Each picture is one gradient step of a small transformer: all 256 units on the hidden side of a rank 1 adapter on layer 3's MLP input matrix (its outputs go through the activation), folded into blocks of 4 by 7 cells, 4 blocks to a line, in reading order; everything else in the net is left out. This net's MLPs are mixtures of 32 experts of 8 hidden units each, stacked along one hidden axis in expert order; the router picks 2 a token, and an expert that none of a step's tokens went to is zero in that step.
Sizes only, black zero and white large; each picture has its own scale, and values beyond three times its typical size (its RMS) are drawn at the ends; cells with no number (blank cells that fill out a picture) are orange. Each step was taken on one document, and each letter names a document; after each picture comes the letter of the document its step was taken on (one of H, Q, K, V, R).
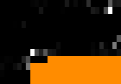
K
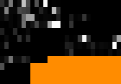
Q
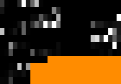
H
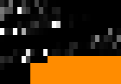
Q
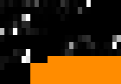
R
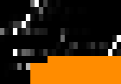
R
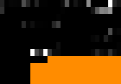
K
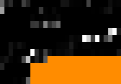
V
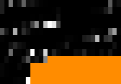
H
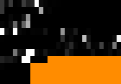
R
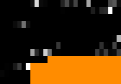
K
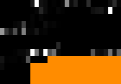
K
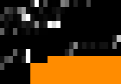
Q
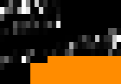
Q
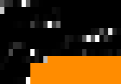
H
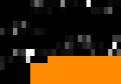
R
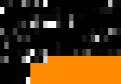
H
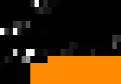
R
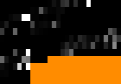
Q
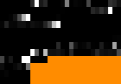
K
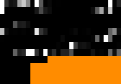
V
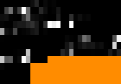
Q
